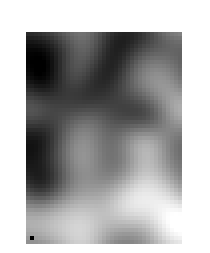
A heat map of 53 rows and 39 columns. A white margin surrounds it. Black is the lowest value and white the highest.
Lone odd cells: 1, lower than its neighbours. Ninth with the lowest average: top left. Ninth with the highest average: bottom right. Slope: up to the bottom right. Roughest part: bottom left.
